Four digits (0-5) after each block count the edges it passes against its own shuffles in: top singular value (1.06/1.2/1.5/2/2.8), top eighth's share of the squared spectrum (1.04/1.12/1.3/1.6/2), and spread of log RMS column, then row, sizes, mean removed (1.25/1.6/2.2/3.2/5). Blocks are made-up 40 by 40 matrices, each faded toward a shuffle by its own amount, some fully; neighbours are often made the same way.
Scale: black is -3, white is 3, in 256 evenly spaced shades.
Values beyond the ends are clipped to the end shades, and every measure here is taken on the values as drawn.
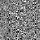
1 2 3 0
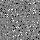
1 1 0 1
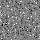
0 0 0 0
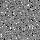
0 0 0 0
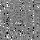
3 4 2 1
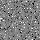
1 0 0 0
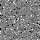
2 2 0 1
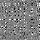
4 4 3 2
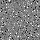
0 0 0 0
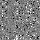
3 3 2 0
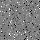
0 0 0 0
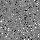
0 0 0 0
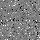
2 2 0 0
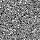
0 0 0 0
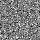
0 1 0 0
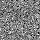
1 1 0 0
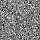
0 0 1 0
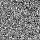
0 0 0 1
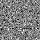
1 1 0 1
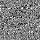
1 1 0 2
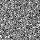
0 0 0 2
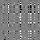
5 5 3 3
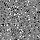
2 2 1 0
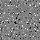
2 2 0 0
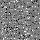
2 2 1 0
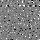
2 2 0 1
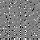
4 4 2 2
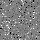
1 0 0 0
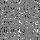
3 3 1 1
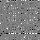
4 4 1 2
